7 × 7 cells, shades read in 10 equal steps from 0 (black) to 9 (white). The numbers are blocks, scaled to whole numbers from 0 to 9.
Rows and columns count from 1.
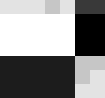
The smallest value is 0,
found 6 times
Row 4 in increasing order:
0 0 9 9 9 9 9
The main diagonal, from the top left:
8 9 9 9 1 7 8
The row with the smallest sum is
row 5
